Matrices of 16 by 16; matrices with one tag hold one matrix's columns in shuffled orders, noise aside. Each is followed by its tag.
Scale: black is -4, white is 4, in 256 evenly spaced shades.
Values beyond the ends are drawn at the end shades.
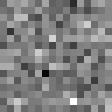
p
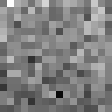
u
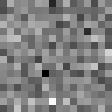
p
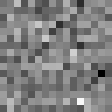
p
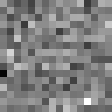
p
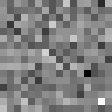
p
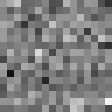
p
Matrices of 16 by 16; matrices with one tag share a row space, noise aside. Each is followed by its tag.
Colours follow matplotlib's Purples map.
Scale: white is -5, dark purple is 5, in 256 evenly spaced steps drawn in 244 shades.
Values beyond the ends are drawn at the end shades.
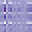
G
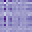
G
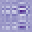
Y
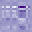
Y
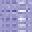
Y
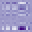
Y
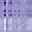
G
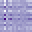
G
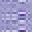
Y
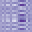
Y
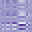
Y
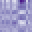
Y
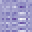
Y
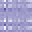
G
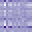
G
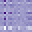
G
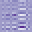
Y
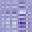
Y
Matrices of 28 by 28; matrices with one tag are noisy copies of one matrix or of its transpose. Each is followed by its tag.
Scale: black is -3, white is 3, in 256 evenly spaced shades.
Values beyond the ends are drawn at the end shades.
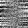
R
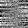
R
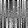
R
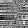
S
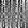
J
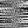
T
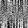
T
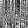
S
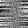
R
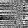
S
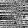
S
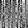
J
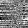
S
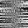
T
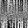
T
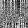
S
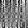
J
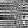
S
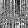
S
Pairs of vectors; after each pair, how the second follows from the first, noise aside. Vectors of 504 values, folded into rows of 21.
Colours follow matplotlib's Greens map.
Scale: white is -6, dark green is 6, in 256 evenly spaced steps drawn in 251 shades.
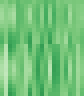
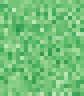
shuffled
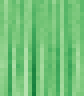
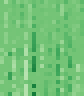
partly zeroed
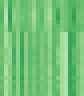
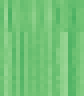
shrunk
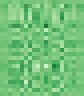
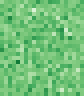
shuffled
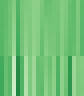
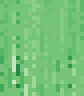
partly zeroed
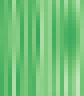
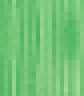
shrunk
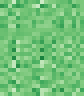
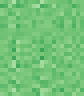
shrunk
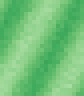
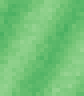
shrunk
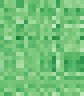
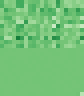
partly zeroed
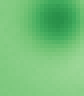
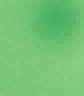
shrunk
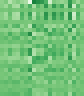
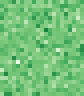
shuffled
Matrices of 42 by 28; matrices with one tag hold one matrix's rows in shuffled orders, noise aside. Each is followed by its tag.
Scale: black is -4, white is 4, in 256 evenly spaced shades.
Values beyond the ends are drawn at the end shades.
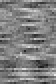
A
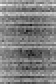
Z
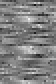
A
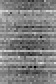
Z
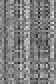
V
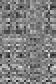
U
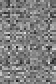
U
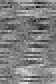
A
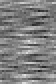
A
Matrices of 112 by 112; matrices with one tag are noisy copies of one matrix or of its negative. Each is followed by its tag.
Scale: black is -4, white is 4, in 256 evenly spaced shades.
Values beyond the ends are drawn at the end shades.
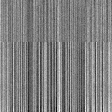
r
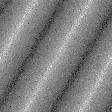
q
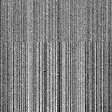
r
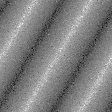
q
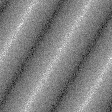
q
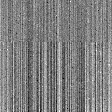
r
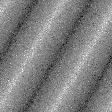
q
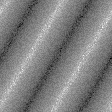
q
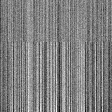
r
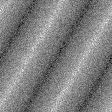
q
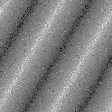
q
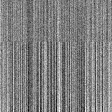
r
